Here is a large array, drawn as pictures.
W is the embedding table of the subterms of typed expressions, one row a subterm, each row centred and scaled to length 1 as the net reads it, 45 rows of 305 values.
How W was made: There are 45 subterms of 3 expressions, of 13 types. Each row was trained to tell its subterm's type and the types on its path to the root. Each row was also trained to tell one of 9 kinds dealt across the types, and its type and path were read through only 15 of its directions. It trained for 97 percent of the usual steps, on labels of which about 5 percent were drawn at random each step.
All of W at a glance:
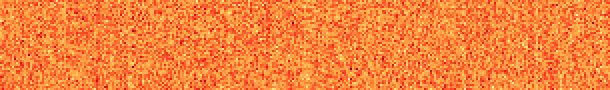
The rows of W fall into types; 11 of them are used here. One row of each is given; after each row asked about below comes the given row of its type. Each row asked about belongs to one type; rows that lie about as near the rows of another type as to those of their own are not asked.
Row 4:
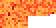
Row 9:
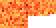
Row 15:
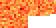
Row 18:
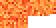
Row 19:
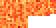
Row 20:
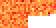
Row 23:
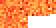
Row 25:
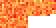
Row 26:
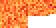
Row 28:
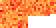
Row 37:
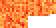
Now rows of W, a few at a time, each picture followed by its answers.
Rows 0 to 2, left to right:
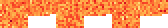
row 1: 15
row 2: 18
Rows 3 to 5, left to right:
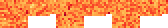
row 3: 23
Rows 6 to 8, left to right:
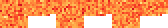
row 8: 26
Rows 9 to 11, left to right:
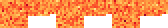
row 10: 15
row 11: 23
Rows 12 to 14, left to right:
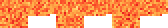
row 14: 26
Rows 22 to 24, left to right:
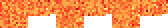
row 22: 26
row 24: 28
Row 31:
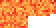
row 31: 20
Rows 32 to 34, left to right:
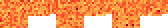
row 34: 4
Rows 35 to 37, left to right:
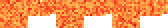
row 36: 23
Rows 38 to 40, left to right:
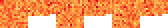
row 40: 15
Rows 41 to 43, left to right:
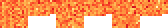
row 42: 19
